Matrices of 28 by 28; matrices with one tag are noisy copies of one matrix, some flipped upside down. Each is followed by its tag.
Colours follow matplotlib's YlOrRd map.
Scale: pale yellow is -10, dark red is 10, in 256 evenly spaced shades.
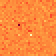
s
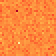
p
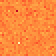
p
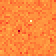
s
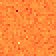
p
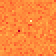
s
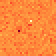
s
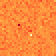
s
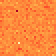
p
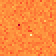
s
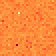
p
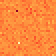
p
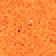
s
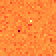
s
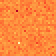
p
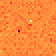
s
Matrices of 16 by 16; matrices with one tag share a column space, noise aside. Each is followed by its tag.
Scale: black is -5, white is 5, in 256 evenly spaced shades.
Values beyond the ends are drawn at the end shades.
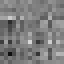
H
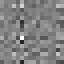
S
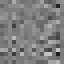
S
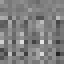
H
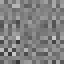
S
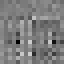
H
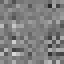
S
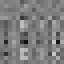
H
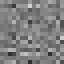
S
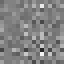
S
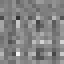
H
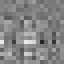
H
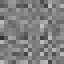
S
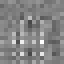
H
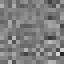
S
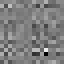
S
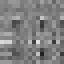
H
